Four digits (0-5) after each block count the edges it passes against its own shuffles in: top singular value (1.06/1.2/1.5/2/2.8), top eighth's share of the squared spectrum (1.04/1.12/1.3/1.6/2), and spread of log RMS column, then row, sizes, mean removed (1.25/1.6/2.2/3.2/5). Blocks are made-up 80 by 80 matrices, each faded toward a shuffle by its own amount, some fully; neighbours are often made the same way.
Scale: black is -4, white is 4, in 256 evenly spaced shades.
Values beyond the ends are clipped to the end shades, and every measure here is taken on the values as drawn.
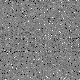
3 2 0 1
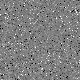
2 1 0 0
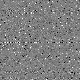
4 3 0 1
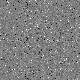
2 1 0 0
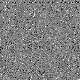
3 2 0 1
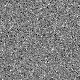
0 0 0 0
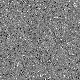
0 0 0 0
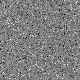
0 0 0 0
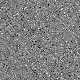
1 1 0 0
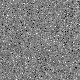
0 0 0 0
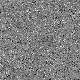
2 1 0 0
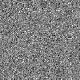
3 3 1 1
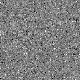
3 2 0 1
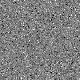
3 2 0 0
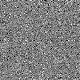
3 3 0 1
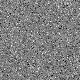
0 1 0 0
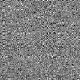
4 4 2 2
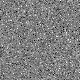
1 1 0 0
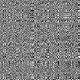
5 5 3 3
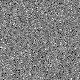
2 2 0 0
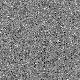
2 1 1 0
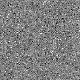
3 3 1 1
